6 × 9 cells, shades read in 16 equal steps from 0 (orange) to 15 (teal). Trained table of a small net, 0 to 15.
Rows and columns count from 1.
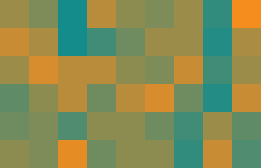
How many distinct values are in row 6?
7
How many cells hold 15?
2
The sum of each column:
41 38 50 45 41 40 49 62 35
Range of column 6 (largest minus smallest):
7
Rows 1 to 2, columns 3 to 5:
15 4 7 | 15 12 9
